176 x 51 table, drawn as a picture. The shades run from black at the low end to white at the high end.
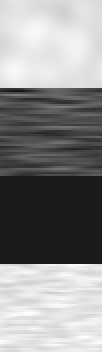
It is made of 4 by 1 panels. Panel 1,1: very high, smooth, faint in contrast. Panel 2,1: low, streaked across. Panel 3,1: very low, flat. Panel 4,1: very high, streaked across, faint in contrast.
